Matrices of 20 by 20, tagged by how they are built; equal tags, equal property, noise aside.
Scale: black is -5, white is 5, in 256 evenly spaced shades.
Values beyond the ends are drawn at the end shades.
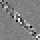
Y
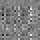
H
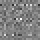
H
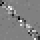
Y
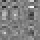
H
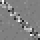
Y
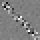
Y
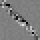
Y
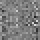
H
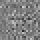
H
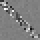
Y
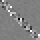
Y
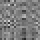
H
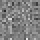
H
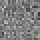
H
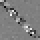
Y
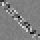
Y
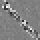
Y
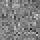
H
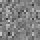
H
